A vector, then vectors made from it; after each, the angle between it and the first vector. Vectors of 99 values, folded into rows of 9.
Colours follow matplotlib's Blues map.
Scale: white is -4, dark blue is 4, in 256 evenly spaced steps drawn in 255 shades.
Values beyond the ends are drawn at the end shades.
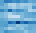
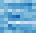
nearly opposite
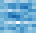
nearly opposite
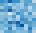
partly aligned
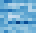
nearly parallel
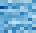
partly opposed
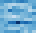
nearly parallel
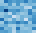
partly aligned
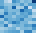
orthogonal
